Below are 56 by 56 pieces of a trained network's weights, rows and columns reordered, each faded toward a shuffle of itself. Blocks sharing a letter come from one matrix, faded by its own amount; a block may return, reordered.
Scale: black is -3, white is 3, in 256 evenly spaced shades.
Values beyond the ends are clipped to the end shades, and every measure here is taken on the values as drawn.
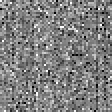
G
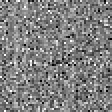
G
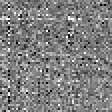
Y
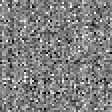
G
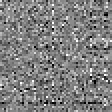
Y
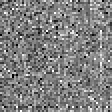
G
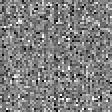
G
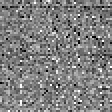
Y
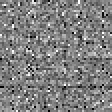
Y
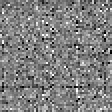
Y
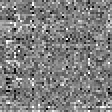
Y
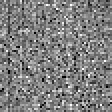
G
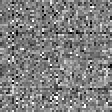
Y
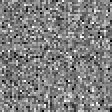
G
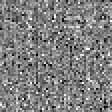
G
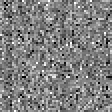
G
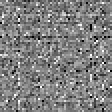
Y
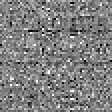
Y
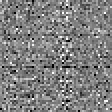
Y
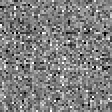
G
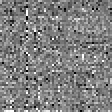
Y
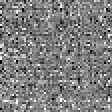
Y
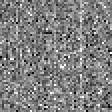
G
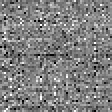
Y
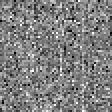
G
